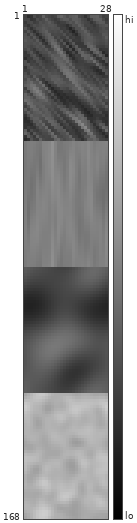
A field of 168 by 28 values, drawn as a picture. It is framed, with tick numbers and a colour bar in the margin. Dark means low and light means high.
The table splits into 4 rows of 1 panel. Panel 1,1: low, slanting down to the right. Panel 2,1: middling, streaked downward, faint in contrast. Panel 3,1: low, smooth. Panel 4,1: high, blotchy, faint in contrast.
